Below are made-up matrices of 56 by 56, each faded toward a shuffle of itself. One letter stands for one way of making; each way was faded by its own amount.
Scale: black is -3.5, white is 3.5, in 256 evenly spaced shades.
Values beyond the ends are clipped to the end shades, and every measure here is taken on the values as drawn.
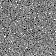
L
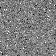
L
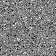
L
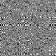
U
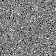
L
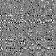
U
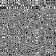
U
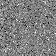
L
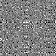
U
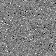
L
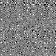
U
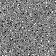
L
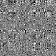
U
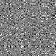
U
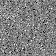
L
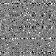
U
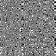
U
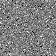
L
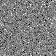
L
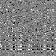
U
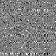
U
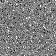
L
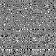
U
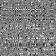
U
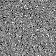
L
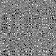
U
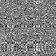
U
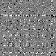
U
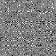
U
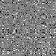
U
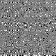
U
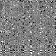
U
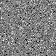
L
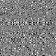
U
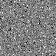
L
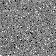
L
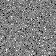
L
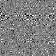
U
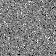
L
